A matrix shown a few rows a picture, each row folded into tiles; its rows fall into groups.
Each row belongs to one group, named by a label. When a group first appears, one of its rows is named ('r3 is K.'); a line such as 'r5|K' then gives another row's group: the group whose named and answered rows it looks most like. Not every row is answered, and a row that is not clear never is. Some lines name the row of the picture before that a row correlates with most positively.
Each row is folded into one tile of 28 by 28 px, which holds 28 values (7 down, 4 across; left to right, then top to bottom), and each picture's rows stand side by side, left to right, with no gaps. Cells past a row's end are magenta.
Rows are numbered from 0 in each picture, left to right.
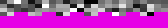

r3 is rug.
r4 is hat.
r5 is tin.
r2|rug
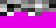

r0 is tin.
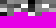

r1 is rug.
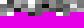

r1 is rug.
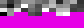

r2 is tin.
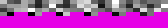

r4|rug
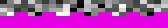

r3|rug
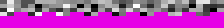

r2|hat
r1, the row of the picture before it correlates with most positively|0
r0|hat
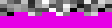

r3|hat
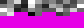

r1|rug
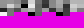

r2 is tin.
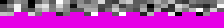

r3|tin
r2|rug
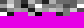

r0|hat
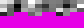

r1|rug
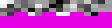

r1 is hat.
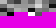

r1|hat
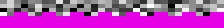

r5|hat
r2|hat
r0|hat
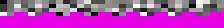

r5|hat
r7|rug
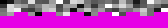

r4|hat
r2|hat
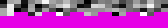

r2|hat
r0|tin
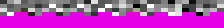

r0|tin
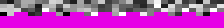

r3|tin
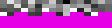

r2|rug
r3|tin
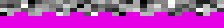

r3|tin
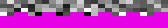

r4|tin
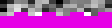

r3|hat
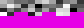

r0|hat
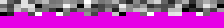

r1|tin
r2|hat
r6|tin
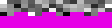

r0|rug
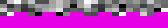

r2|rug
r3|rug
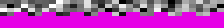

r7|hat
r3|rug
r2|rug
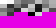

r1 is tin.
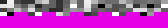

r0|hat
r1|tin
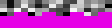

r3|hat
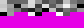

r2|hat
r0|rug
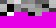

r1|rug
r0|tin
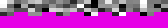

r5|rug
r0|rug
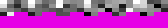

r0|rug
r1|rug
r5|rug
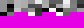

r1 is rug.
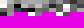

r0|rug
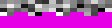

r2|hat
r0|hat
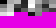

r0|tin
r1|rug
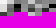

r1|hat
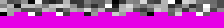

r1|hat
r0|rug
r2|hat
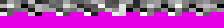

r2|hat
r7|hat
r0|hat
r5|hat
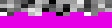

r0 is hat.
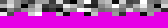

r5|rug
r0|hat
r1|tin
